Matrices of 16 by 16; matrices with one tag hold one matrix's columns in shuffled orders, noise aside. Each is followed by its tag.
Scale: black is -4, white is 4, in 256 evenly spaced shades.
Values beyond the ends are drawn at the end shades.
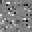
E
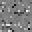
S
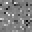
E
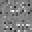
S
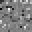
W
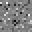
E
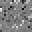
W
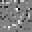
W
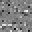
S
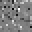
W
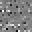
S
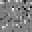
W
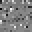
W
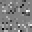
S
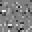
S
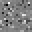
E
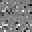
S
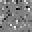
W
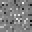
E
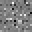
E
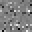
S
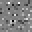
E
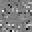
S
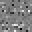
S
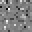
W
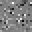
E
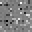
E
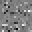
S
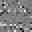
S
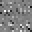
S
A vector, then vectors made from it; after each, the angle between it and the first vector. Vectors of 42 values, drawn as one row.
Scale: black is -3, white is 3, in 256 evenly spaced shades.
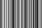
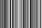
orthogonal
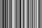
nearly opposite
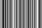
nearly opposite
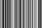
nearly opposite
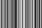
orthogonal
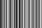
orthogonal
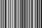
orthogonal
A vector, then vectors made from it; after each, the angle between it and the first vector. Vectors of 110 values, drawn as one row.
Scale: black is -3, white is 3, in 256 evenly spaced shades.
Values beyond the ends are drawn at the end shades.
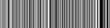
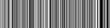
nearly parallel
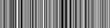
orthogonal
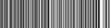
nearly opposite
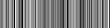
orthogonal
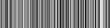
partly opposed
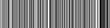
nearly parallel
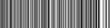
nearly opposite
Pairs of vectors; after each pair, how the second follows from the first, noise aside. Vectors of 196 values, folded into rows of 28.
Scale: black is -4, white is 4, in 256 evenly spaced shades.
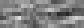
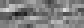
reversed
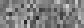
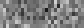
reversed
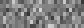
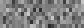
negated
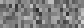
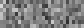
reversed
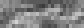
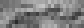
negated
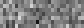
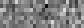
reversed
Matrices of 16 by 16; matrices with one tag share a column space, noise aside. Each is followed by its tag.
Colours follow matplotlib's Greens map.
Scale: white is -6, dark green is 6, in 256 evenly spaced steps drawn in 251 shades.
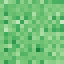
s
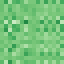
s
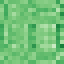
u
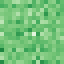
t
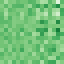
t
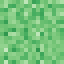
t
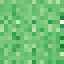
s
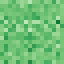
s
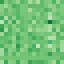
s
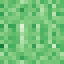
u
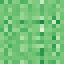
s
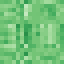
u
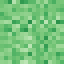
s
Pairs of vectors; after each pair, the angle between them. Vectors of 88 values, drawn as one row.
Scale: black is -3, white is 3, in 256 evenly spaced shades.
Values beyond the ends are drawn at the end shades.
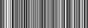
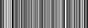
nearly parallel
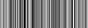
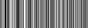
partly opposed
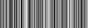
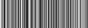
partly opposed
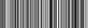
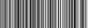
partly aligned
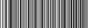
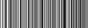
nearly parallel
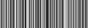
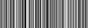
nearly parallel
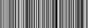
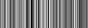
partly aligned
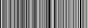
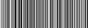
partly opposed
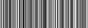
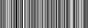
partly opposed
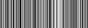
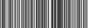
nearly opposite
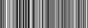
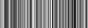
partly opposed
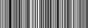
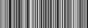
nearly parallel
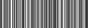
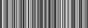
partly aligned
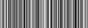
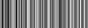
orthogonal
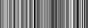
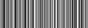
partly opposed
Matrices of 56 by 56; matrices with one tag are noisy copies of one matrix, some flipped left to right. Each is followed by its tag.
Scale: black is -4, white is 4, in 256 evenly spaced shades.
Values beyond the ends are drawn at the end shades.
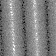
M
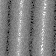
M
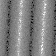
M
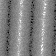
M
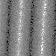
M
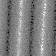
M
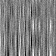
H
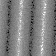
M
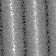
M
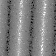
M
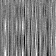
H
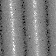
M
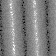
M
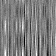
H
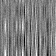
H
